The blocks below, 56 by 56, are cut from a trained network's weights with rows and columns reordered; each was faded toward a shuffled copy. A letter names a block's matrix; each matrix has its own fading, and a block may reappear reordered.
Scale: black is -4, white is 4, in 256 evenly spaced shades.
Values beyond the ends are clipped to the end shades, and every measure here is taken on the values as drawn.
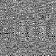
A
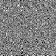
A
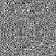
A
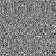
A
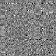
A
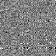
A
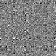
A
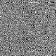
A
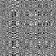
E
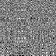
A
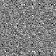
A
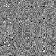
A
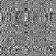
E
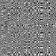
E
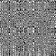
E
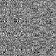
A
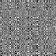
E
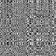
E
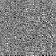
A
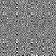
E
